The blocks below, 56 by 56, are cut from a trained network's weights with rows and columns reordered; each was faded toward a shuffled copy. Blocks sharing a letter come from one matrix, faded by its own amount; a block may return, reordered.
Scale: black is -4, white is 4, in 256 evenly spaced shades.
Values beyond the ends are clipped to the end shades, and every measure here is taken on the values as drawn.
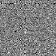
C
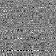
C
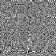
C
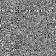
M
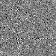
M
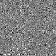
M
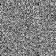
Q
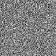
Q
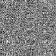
Q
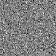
M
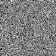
M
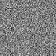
Q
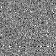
M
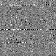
C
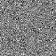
M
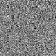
Q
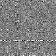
C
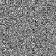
Q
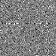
M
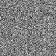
Q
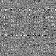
C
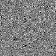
M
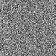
Q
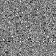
M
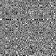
C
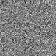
Q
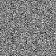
Q
